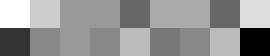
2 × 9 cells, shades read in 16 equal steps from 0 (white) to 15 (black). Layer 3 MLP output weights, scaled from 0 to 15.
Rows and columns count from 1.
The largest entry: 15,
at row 2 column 9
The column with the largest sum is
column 9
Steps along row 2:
down down up down up down down up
